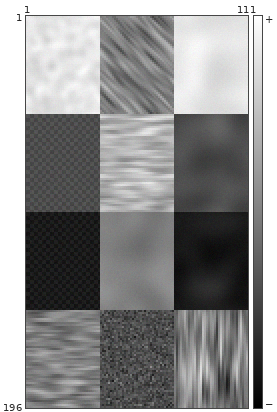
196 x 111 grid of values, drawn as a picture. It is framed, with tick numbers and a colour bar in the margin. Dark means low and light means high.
The table splits into 4 rows of 3 panels. Panel 1,1: very high, blotchy, faint in contrast. Panel 1,2: middling, slanting down to the right. Panel 1,3: very high, smooth, faint in contrast. Panel 2,1: low, checkered, faint in contrast. Panel 2,2: high, streaked across. Panel 2,3: low, smooth, faint in contrast. Panel 3,1: very low, checkered, faint in contrast. Panel 3,2: middling, smooth, faint in contrast. Panel 3,3: very low, smooth, faint in contrast. Panel 4,1: middling, streaked across. Panel 4,2: low, fine-grained. Panel 4,3: middling, streaked downward, strong in contrast.
